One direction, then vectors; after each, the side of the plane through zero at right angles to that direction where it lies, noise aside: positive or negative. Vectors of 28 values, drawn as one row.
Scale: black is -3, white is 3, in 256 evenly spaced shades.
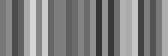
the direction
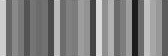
negative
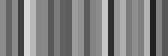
positive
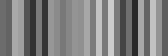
negative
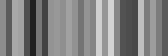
negative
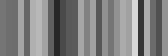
positive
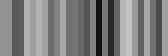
positive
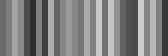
negative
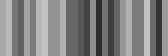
positive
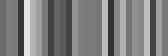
positive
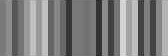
positive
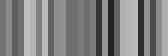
positive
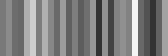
positive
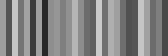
negative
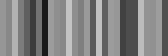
negative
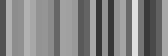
positive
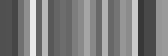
positive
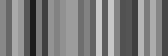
negative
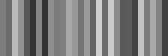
negative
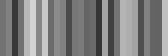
positive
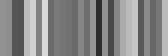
positive
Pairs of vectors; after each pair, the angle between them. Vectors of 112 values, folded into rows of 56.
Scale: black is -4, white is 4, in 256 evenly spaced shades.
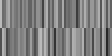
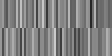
partly opposed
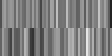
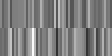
partly opposed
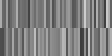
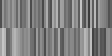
partly opposed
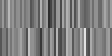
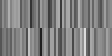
nearly parallel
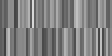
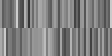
partly opposed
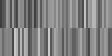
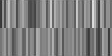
partly aligned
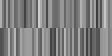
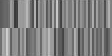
orthogonal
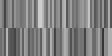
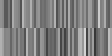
orthogonal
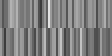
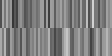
partly opposed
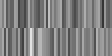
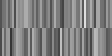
orthogonal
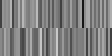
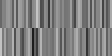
partly aligned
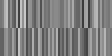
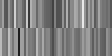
partly opposed
